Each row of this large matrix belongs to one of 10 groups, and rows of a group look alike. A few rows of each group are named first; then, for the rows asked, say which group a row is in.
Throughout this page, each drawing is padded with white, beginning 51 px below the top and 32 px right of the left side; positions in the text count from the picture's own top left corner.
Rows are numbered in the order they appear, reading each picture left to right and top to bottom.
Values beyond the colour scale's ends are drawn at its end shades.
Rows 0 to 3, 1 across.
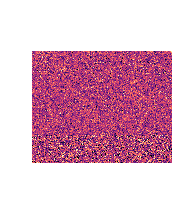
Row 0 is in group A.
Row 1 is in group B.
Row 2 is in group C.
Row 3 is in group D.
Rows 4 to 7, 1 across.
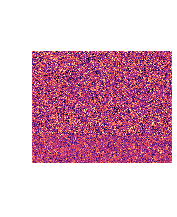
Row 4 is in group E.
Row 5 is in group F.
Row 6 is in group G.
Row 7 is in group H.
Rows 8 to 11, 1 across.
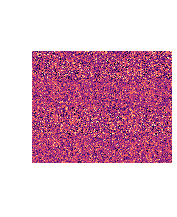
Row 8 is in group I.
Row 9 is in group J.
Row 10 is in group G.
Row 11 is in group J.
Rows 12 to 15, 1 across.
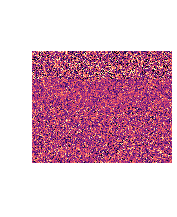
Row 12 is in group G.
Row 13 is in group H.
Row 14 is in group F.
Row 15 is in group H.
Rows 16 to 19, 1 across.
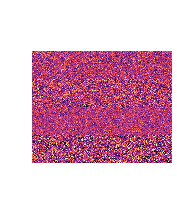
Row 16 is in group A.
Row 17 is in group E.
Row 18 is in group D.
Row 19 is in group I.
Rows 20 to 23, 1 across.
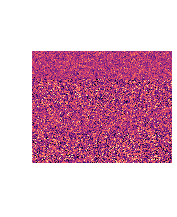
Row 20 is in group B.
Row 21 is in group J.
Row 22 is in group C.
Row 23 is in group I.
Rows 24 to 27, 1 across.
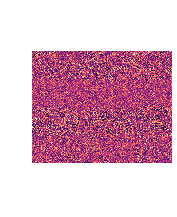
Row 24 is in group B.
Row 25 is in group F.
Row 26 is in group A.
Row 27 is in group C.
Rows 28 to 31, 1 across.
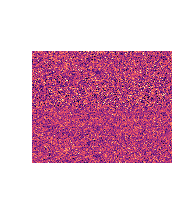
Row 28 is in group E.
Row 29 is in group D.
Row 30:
E
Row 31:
E
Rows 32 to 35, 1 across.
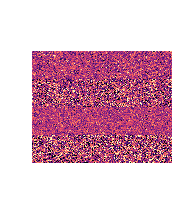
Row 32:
I
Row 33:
I
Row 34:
G
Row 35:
E
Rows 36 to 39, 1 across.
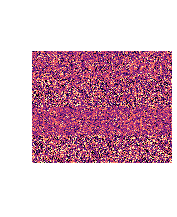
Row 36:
J
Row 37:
A
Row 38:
I
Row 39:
H
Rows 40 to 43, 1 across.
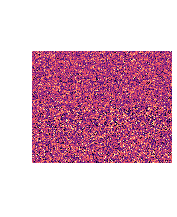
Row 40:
B
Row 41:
J
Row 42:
F
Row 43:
B
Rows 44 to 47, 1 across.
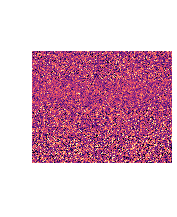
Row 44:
I
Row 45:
C
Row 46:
F
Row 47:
J
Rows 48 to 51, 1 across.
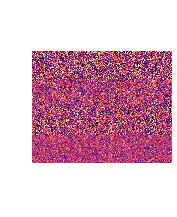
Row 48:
D
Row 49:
I
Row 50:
F
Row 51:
F
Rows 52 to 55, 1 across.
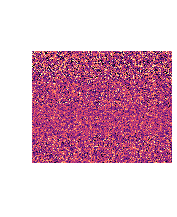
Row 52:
A
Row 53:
I
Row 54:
J
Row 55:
J
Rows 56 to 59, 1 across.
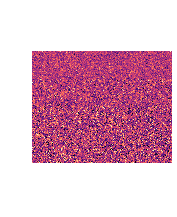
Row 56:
G
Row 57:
H
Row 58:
F
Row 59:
A
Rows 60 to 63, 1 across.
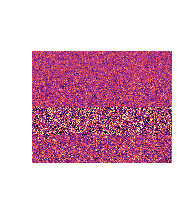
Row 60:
B
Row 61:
D
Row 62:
C
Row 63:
I
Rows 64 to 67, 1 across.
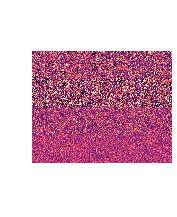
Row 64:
F
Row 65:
C
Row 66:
D
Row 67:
H
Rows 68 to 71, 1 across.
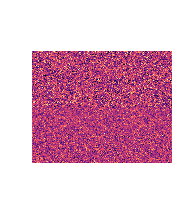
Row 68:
E
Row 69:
J
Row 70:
B
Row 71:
D
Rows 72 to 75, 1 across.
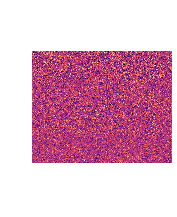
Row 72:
E
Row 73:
B
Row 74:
F
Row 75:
I
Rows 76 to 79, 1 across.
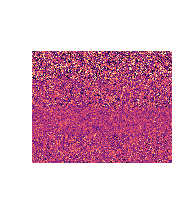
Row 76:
H
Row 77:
C
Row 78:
E
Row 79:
G
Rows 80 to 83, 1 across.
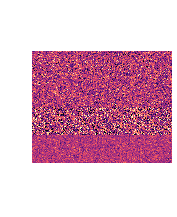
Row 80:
J
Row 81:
I
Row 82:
B
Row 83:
I
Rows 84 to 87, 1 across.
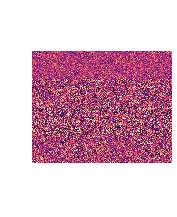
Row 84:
I
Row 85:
D
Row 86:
C
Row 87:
D
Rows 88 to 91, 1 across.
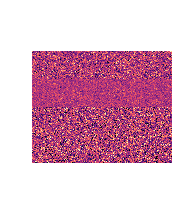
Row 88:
I
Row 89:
I
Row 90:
D
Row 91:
C
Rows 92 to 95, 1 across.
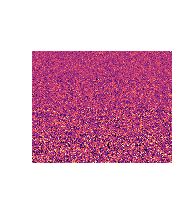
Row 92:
B
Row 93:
J
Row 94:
I
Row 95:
H
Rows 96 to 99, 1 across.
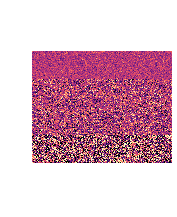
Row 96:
D
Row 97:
E
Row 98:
A
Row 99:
I
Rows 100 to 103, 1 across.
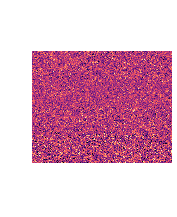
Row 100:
E
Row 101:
H
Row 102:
B
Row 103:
E
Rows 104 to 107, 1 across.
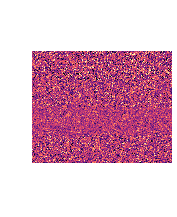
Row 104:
B
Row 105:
J
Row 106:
C
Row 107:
C
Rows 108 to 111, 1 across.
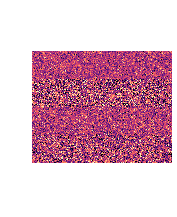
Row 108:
H
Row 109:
G
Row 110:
B
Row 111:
J
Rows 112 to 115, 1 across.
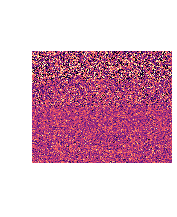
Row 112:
G
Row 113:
D
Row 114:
F
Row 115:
G
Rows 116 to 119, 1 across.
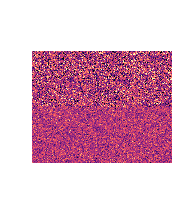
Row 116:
B
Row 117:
I
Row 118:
E
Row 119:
I
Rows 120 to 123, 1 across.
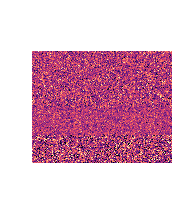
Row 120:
C
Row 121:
H
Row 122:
J
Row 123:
I
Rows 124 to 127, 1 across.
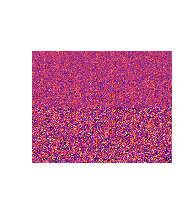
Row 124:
F
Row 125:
J
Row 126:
J
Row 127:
I
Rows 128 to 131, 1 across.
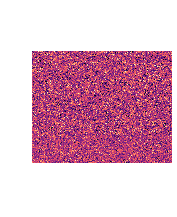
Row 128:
E
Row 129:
C
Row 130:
I
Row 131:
G
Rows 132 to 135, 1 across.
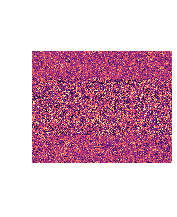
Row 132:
H
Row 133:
J
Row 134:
C
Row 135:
A
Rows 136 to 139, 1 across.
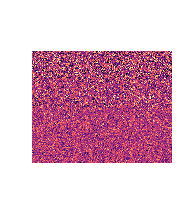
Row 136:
J
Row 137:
B
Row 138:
H
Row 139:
J
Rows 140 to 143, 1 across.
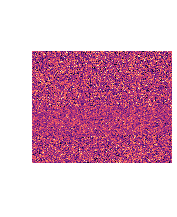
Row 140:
D
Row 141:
A
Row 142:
I
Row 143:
I
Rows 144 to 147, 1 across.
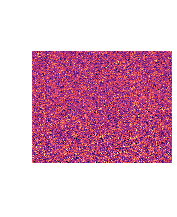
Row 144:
I
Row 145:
B
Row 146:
H
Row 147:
B
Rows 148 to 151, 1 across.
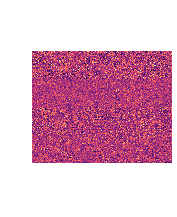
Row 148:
E
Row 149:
I
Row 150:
A
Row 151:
C
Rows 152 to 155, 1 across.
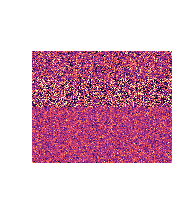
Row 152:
J
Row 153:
A
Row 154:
F
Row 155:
B
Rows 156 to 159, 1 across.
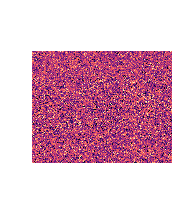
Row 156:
G
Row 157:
B
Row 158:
J
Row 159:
B
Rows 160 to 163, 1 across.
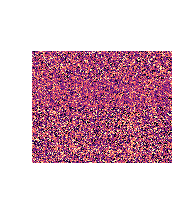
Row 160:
H
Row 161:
J
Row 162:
I
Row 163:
G
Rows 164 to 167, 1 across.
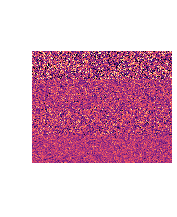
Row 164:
H
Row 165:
D
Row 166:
C
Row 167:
E
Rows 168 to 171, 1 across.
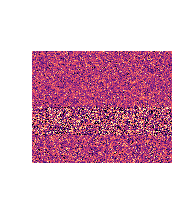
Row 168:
D
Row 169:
B
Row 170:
C
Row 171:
F
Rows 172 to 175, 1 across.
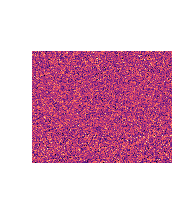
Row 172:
D
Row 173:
J
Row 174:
E
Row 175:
C
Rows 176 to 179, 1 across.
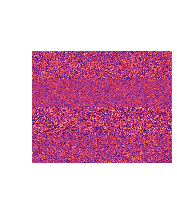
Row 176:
G
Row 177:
I
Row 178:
E
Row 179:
I
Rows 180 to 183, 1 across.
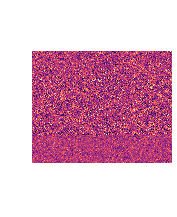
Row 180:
B
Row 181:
H
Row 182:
B
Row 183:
J
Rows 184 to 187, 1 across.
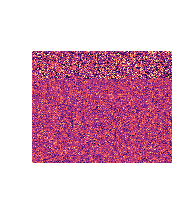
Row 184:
I
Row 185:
G
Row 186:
J
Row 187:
E
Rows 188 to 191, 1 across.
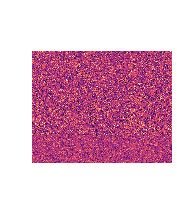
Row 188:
G
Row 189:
D
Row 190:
B
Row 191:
J
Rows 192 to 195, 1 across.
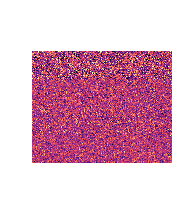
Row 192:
G
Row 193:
F
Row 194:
A
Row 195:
B
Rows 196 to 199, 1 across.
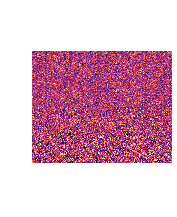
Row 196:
I
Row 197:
I
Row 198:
G
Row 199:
B
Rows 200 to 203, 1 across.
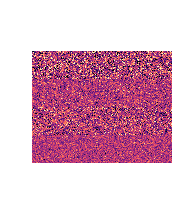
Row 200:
H
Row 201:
I
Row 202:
E
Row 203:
D
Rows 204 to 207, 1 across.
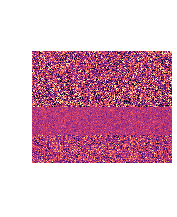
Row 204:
H
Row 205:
J
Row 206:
A
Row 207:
G
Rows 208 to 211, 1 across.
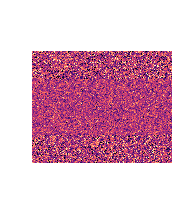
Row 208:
E
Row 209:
F
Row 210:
J
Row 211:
F
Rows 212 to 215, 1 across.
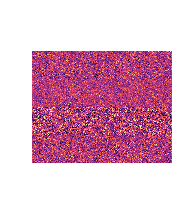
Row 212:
I
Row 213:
G
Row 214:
E
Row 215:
I
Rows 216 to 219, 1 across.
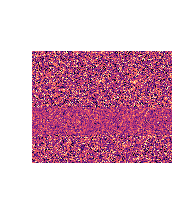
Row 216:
D
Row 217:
B
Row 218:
C
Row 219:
C
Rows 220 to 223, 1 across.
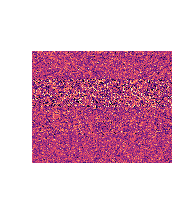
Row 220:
E
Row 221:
B
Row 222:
J
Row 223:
I
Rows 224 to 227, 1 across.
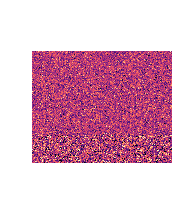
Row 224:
G
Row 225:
A
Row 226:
C
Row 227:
C
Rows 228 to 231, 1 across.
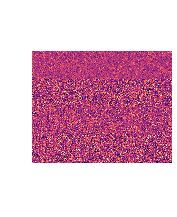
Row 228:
H
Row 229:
J
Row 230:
G
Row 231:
C
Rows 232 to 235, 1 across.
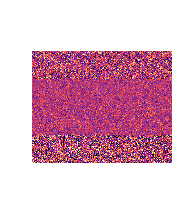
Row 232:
H
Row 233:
C
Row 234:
H
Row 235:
G
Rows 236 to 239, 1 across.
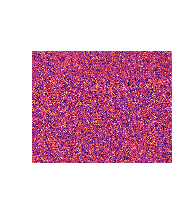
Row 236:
A
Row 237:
F
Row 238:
A
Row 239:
J
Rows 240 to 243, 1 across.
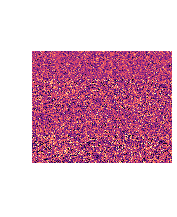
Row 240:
F
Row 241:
E
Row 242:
D
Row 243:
E
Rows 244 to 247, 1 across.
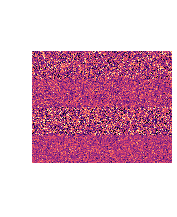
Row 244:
H
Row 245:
J
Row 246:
C
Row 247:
G
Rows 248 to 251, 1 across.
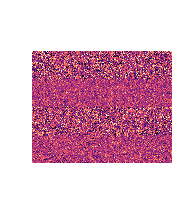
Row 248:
A
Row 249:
F
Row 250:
C
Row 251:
E
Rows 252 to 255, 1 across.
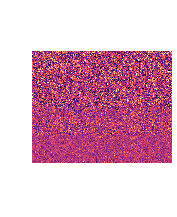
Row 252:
H
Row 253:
I
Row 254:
G
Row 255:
B
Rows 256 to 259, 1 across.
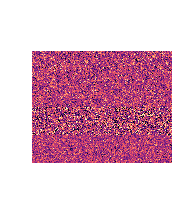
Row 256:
H
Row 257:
E
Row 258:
D
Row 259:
J
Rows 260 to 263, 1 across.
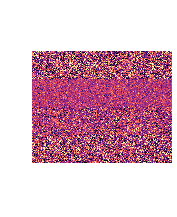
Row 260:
G
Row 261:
F
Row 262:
I
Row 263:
C
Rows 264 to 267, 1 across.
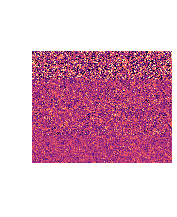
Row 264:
F
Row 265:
I
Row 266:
E
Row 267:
B
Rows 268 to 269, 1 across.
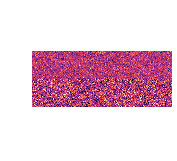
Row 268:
B
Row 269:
E
